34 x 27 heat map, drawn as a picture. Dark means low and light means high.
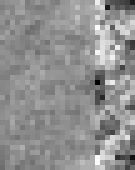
Ninth with the highest average: top right. Stripes: none. Seam: vertical, 70% of the way across, the left part calmer. Slope: none. Mirror symmetry: none. Histogram: heavy tails on both sides.
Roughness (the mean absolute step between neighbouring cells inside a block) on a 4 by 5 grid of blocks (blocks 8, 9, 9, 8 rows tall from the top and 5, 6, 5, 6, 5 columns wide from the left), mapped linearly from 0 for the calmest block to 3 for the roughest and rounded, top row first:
0 0 0 2 2 / 0 0 0 2 3 / 0 0 0 1 2 / 0 0 0 2 3
